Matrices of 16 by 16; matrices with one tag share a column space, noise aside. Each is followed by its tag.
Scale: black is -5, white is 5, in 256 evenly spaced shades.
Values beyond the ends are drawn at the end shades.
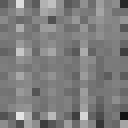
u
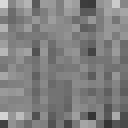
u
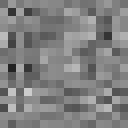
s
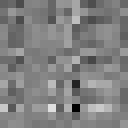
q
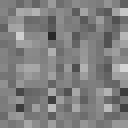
s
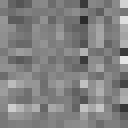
q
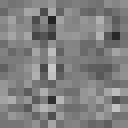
s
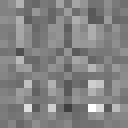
q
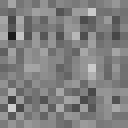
s
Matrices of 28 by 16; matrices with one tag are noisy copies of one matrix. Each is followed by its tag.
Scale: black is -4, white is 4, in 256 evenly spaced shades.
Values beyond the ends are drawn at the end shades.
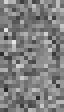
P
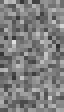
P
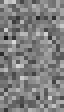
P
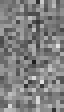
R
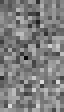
R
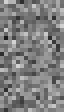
P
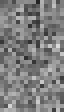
R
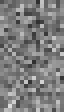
R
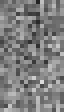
R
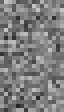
P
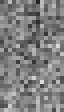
R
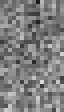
R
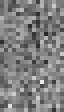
R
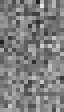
R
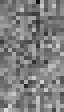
R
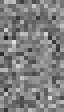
P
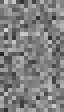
P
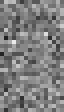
P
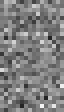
P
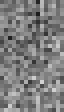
R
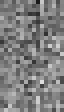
R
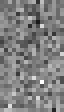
R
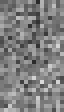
R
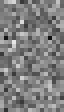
P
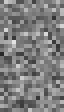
P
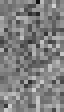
R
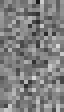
R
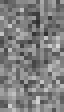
R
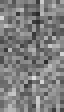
R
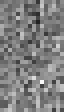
R
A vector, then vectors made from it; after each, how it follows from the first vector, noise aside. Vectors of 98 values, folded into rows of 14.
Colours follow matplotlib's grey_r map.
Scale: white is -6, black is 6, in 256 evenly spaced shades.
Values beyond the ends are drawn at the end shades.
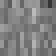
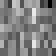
scaled up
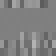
partly zeroed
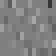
partly zeroed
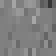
partly zeroed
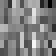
scaled up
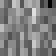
scaled up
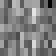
scaled up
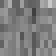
negated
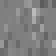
partly zeroed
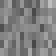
negated
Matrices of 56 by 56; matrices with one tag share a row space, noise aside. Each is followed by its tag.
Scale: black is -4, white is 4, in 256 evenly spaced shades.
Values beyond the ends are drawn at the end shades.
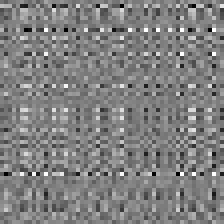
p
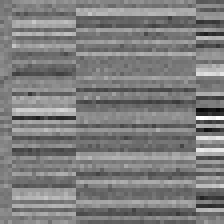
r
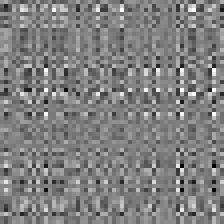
p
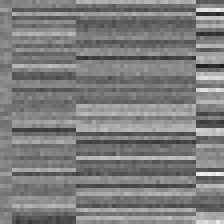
r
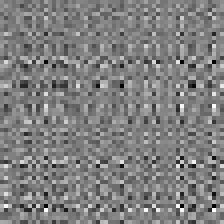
p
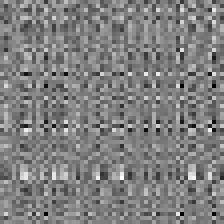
p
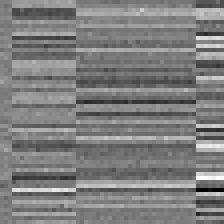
r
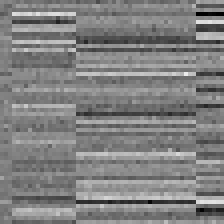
r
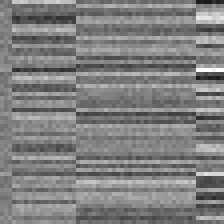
r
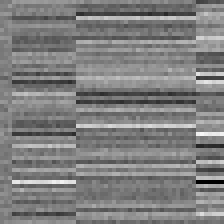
r
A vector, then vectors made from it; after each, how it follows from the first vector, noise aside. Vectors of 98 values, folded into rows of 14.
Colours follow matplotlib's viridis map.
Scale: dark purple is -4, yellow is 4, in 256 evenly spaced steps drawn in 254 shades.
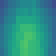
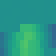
partly zeroed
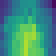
scaled up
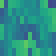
sign-scrambled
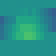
partly zeroed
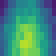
scaled up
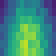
scaled up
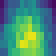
scaled up
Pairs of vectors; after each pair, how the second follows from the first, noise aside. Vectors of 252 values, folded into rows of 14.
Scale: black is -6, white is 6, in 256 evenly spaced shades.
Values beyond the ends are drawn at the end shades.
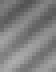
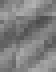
wrapped around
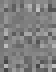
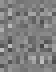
wrapped around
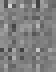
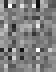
scaled up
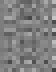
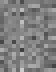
wrapped around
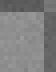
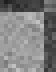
scaled up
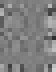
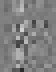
wrapped around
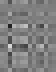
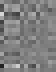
wrapped around
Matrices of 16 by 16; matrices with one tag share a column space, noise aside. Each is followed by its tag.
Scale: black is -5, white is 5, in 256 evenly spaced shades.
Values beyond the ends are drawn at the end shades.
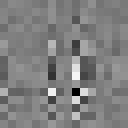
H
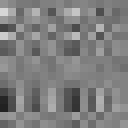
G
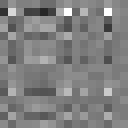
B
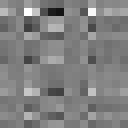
B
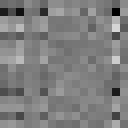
B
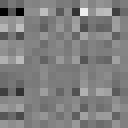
B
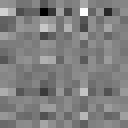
B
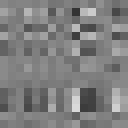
G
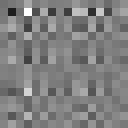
B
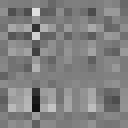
G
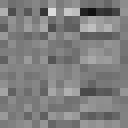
B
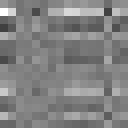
B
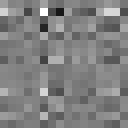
B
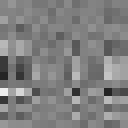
H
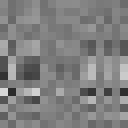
H
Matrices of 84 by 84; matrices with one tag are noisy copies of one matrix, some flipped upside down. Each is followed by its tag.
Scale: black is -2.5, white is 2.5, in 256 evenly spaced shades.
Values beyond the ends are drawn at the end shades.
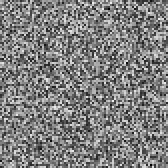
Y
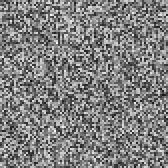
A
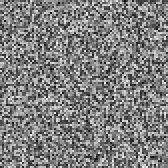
Y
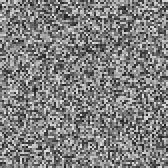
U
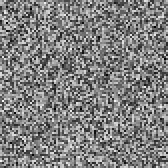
A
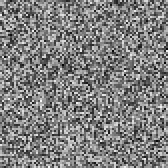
A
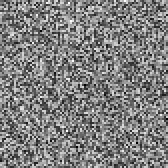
A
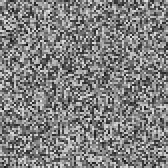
A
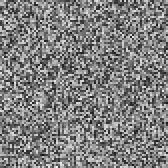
A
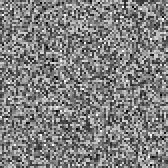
Y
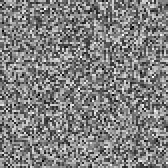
Y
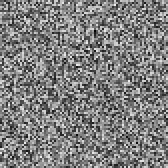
A
